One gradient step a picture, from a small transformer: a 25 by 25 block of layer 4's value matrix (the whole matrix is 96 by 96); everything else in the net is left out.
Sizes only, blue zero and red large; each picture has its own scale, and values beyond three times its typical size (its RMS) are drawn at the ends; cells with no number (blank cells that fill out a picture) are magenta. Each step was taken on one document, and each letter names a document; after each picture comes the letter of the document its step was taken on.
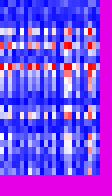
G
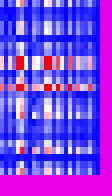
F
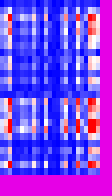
G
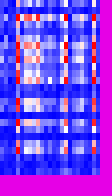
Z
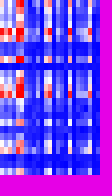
F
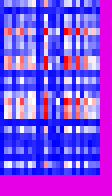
G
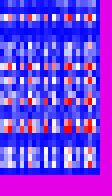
G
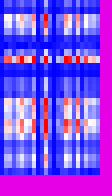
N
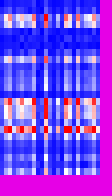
N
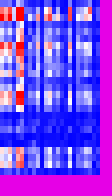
F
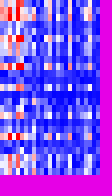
F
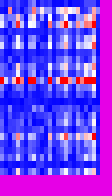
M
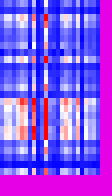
N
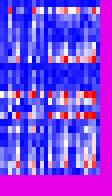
M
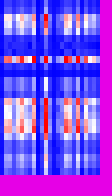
N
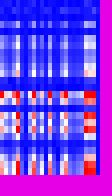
M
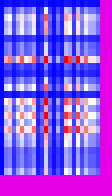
N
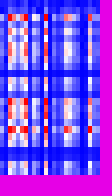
N
